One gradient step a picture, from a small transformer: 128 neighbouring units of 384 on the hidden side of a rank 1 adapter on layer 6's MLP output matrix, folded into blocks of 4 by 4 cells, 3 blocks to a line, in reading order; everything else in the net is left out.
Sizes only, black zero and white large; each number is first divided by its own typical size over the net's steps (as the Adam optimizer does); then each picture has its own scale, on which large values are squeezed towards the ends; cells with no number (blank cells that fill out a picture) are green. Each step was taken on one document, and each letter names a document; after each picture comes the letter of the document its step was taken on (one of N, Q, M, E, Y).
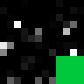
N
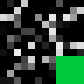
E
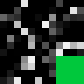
E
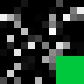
E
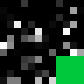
N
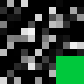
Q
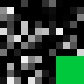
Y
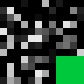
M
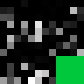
Y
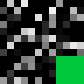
Q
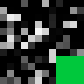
M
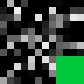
Q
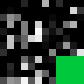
M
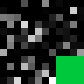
Y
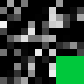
Q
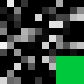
Q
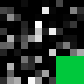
Y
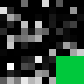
M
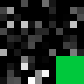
Y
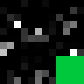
N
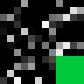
E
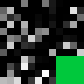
Y
